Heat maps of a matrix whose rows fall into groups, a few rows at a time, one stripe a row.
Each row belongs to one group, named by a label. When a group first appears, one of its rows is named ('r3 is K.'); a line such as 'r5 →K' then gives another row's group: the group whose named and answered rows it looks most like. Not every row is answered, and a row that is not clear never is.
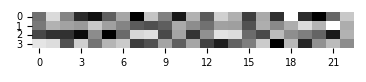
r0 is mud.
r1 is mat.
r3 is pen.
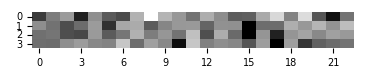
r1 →mat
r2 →mat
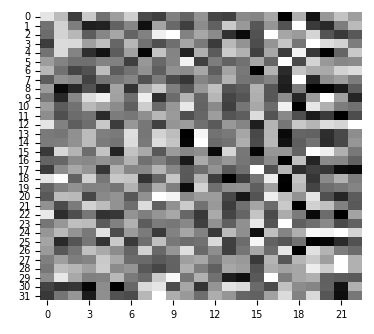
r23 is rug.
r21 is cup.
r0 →pen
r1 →mud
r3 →mat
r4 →mud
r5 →cup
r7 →mud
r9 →cup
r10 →cup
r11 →rug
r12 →mat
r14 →mud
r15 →mat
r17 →rug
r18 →pen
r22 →rug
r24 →mat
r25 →rug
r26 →cup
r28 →mat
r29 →pen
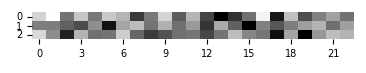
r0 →pen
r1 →mat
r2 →pen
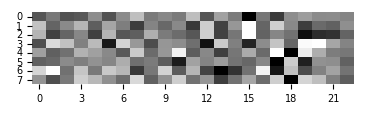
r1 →rug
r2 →rug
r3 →mat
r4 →cup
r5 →mud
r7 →cup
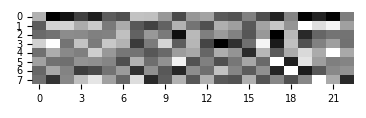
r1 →mat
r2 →mud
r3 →pen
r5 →cup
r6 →mud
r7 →cup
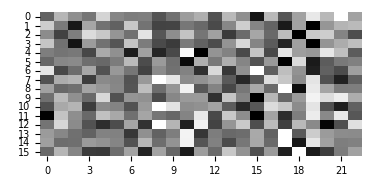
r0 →mat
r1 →pen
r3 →pen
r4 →cup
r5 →mud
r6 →rug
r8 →cup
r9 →mat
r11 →mat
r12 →mud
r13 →cup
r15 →mud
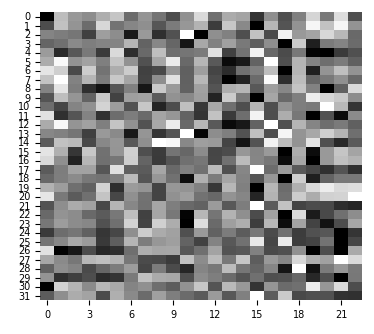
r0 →mat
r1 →mat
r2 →cup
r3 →mud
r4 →rug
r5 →pen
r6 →pen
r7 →pen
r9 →mat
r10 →cup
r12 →pen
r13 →cup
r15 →pen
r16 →pen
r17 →rug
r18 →mud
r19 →mat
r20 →mat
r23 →mud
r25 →rug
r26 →rug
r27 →mat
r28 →mud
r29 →rug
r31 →rug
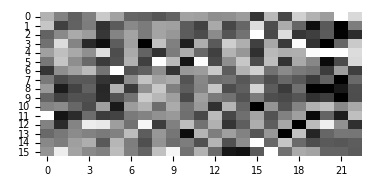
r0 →mat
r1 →rug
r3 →mud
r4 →mat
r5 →mud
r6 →rug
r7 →rug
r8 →rug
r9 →rug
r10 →mat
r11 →rug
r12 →cup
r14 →rug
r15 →pen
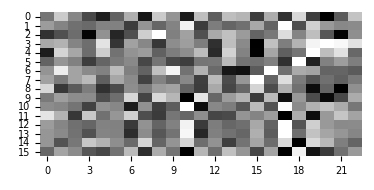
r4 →mat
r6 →pen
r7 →rug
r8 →rug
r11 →pen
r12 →cup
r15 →mud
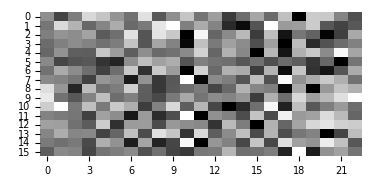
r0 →cup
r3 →mud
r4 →mat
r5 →rug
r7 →cup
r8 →pen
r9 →mat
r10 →pen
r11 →cup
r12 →mat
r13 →mud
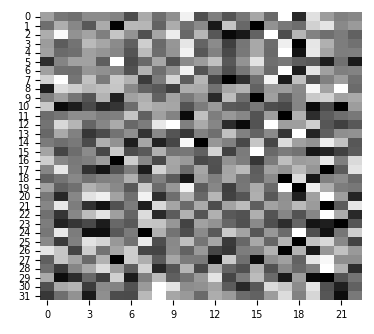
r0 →cup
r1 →mat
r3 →cup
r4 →cup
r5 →rug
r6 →cup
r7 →pen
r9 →mat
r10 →rug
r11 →mud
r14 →cup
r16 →mat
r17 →mud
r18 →mud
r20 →cup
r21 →mud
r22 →cup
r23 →rug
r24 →mud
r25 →cup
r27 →mat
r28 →cup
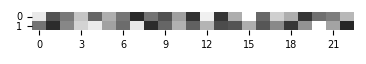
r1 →cup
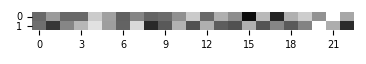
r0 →mat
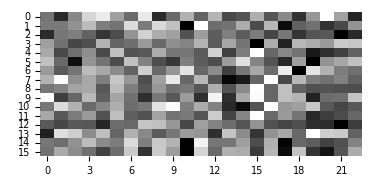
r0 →cup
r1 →mud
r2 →rug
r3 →mat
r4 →rug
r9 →rug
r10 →pen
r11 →rug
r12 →rug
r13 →mat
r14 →mud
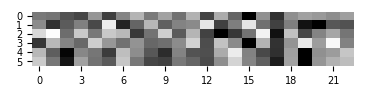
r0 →mat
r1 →rug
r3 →mat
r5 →pen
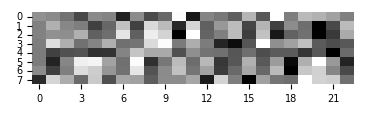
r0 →cup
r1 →mud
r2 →mud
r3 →pen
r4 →rug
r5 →cup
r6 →cup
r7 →mat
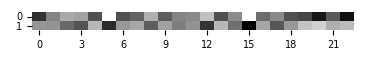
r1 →mat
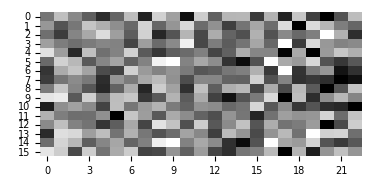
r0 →mud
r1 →cup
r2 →cup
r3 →cup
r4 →pen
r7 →rug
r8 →mud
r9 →pen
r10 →rug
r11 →mat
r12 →mud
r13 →mat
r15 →pen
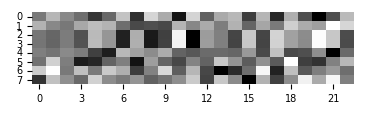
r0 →mud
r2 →cup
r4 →rug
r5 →mud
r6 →pen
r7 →mat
